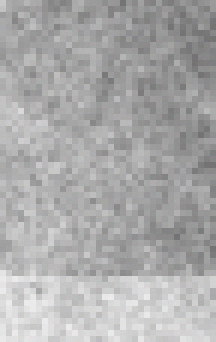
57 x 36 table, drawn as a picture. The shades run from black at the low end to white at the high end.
Ninth with the highest average: bottom left. Grain: blotchy. Seam: horizontal, 80% of the way down, the bottom part higher. Ninth with the lowest average: top right. Slope: up to the bottom left.
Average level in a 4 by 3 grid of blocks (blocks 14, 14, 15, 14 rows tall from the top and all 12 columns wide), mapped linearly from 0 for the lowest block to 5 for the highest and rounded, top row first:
2 1 0 / 3 2 1 / 3 2 1 / 5 4 4
